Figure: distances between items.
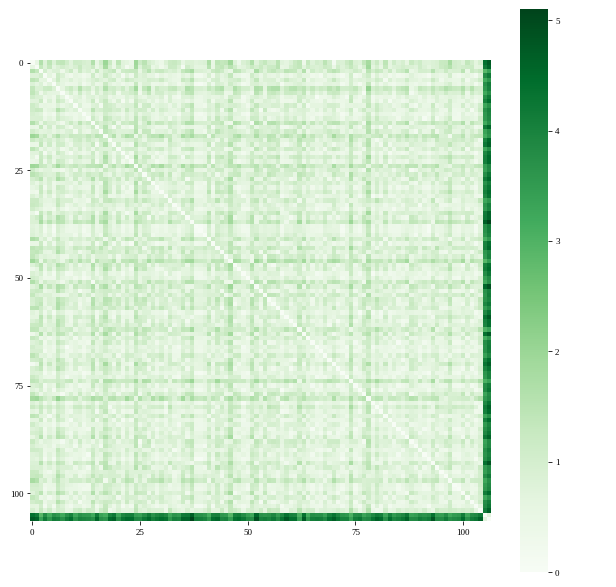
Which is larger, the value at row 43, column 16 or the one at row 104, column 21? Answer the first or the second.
the first
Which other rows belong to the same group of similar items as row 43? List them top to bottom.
0, 1, 2, 3, 4, 5, 6, 7, 8, 9, 10, 11, 12, 13, 14, 15, 16, 17, 18, 19, 20, 21, 22, 23, 24, 25, 26, 27, 28, 29, 30, 31, 32, 33, 34, 35, 36, 37, 38, 39, 40, 41, 42, 44, 45, 46, 47, 48, 49, 50, 51, 52, 53, 54, 55, 56, 57, 58, 59, 60, 61, 62, 63, 64, 65, 66, 67, 68, 69, 70, 71, 72, 73, 74, 75, 76, 77, 78, 79, 80, 81, 82, 83, 84, 85, 86, 87, 88, 89, 90, 91, 92, 93, 94, 95, 96, 97, 98, 99, 100, 101, 102, 103, 104
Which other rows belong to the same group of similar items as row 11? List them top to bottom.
0, 1, 2, 3, 4, 5, 6, 7, 8, 9, 10, 12, 13, 14, 15, 16, 17, 18, 19, 20, 21, 22, 23, 24, 25, 26, 27, 28, 29, 30, 31, 32, 33, 34, 35, 36, 37, 38, 39, 40, 41, 42, 43, 44, 45, 46, 47, 48, 49, 50, 51, 52, 53, 54, 55, 56, 57, 58, 59, 60, 61, 62, 63, 64, 65, 66, 67, 68, 69, 70, 71, 72, 73, 74, 75, 76, 77, 78, 79, 80, 81, 82, 83, 84, 85, 86, 87, 88, 89, 90, 91, 92, 93, 94, 95, 96, 97, 98, 99, 100, 101, 102, 103, 104
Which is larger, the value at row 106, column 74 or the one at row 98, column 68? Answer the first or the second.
the first
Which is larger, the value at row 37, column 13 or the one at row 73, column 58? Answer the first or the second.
the first
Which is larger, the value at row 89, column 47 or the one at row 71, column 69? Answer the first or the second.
the first
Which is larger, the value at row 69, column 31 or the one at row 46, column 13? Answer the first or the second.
the second
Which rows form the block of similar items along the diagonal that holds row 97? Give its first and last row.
0 to 104
